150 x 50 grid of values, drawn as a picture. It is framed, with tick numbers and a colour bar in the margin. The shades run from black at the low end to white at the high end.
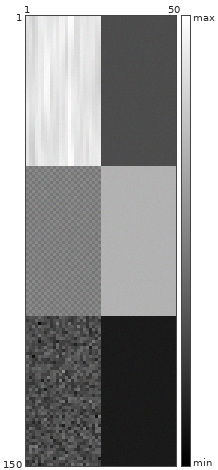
It is made of 3 by 2 panels. Panel 1,1: very high, streaked downward, faint in contrast. Panel 1,2: low, flat. Panel 2,1: middling, checkered, faint in contrast. Panel 2,2: high, flat. Panel 3,1: low, fine-grained. Panel 3,2: very low, flat.
